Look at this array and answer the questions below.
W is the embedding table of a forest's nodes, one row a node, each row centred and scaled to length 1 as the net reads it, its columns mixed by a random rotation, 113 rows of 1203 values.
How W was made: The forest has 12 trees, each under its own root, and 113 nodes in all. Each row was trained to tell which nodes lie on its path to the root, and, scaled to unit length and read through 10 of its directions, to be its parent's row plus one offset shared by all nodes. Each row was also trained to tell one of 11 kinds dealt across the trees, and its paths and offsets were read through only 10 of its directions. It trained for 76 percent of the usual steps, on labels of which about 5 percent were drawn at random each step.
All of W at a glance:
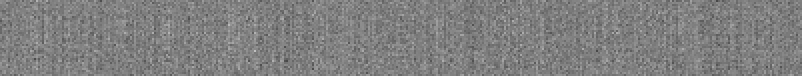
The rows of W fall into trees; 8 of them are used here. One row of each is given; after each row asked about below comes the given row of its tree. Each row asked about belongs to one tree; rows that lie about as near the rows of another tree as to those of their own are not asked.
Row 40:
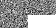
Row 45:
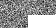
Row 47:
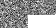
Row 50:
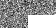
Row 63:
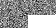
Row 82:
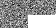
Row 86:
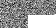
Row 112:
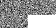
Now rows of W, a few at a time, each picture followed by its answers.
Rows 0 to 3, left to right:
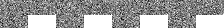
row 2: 40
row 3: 40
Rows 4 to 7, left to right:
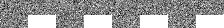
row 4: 112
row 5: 47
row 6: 47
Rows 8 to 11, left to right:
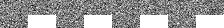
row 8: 45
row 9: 47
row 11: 82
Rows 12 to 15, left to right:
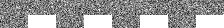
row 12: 50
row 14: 86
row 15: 112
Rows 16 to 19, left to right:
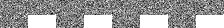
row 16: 50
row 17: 45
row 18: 45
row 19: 50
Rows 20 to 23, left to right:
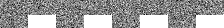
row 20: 112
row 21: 47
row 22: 40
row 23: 112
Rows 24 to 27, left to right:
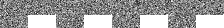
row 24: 47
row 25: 86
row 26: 50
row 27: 40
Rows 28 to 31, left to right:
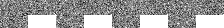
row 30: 50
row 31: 82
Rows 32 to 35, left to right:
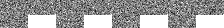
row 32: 50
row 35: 82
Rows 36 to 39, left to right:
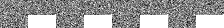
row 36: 86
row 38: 45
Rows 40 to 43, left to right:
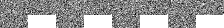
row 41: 50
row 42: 86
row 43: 86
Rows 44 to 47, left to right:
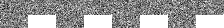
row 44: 112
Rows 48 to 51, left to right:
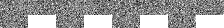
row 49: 50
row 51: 40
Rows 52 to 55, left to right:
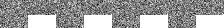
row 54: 40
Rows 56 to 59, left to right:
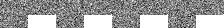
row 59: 63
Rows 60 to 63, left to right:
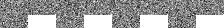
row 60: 86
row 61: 112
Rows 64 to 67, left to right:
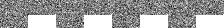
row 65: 86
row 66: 112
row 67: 82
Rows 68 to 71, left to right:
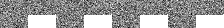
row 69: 82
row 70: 47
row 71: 86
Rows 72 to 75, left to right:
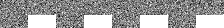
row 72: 50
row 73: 63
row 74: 40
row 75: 45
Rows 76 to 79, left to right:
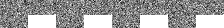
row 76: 50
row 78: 45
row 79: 112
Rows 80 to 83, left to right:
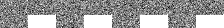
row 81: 47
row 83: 112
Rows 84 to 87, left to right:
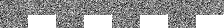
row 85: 86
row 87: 112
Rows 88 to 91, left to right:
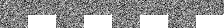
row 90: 40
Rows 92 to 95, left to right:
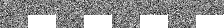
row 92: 47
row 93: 86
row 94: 86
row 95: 82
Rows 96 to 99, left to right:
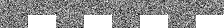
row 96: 50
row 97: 45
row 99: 82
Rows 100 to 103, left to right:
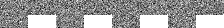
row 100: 47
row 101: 86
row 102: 50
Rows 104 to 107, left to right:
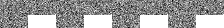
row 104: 40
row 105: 112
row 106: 47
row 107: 50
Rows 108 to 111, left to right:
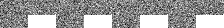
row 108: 112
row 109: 47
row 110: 86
